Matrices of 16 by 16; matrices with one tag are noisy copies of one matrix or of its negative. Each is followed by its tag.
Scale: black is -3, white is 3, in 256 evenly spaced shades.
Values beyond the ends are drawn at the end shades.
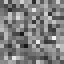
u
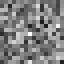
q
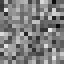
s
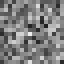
q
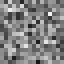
u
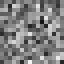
q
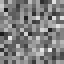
s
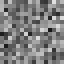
s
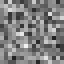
u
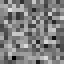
u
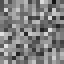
s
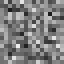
u
